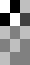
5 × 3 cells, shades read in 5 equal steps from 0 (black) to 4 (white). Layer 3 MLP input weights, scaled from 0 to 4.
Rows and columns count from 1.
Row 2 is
0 4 1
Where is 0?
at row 1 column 2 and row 2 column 1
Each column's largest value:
4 4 3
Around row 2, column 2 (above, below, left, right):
0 2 0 1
